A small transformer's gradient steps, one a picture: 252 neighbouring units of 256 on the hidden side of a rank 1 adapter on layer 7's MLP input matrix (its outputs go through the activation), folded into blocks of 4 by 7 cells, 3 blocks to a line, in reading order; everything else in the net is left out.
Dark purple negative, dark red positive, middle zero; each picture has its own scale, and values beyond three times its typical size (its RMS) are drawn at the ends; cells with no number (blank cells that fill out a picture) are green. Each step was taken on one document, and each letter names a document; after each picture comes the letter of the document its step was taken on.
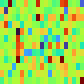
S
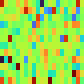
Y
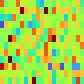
Y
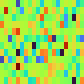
Y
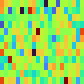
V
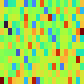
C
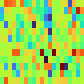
C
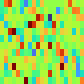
C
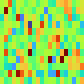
S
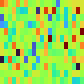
Y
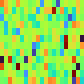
Y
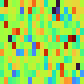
V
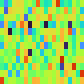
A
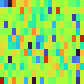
C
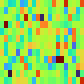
S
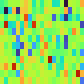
S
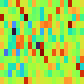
C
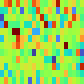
A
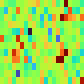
S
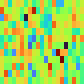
A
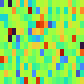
C
